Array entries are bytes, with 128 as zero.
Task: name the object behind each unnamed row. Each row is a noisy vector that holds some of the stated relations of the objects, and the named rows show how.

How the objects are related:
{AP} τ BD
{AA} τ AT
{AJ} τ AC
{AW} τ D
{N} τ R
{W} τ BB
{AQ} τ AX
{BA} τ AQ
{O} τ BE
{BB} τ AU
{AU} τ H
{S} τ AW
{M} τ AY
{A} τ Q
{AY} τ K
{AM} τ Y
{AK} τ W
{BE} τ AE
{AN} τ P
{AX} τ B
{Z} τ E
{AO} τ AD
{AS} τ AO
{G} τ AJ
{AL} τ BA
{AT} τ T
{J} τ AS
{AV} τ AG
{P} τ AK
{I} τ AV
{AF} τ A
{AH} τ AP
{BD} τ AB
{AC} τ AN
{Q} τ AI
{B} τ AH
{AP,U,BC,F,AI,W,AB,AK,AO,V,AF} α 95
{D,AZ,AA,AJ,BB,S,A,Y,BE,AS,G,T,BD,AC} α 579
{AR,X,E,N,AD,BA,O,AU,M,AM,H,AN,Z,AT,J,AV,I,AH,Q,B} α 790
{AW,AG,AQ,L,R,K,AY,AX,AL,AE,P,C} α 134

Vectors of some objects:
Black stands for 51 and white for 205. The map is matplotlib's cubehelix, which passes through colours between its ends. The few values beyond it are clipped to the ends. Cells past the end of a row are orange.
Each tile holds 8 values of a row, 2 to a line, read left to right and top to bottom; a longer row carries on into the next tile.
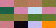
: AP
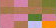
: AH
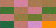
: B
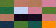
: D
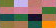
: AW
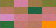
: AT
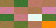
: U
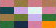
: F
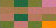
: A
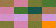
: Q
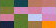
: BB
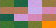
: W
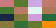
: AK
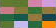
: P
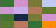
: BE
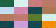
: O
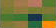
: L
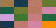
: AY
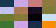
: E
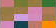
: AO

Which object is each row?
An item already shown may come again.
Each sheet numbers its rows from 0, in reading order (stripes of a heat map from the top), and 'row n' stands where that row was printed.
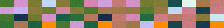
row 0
BE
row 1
P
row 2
AH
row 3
O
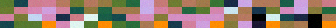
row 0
BB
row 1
AL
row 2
W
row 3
J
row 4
E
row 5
AE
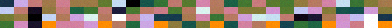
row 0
E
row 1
M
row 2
Y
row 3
AK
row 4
AU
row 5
D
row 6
AM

